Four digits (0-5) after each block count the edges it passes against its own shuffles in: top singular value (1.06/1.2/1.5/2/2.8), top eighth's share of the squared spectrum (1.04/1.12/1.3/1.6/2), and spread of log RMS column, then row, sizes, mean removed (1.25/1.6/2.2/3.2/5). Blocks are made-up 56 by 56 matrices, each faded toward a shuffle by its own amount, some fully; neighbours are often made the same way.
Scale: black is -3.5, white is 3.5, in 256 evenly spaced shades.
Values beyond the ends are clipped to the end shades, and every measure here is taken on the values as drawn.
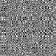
4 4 2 3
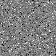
2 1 0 0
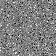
0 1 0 0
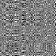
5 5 3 3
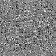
3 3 1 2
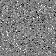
2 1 0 0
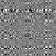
5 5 3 4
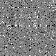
3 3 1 1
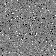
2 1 0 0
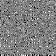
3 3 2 2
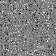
2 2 0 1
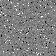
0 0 0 0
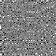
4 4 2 2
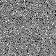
0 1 0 0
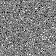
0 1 0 0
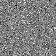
0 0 0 0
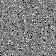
1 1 0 0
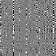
4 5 3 1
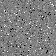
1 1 0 0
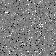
1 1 0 0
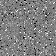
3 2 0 0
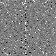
3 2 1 0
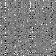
3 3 2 1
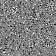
0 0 0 0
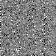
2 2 2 0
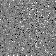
1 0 1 0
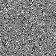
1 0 1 0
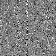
2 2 2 0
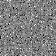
2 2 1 1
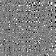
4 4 2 2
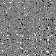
3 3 2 2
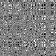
4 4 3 2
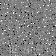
2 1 0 0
